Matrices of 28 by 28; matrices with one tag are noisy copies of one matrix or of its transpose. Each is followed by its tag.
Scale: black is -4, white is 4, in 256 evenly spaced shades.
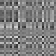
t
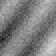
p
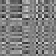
t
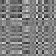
t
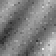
p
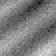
p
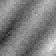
p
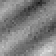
p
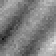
p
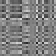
t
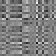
t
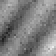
p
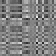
t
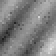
p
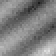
p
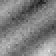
p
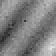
p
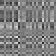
t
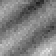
p
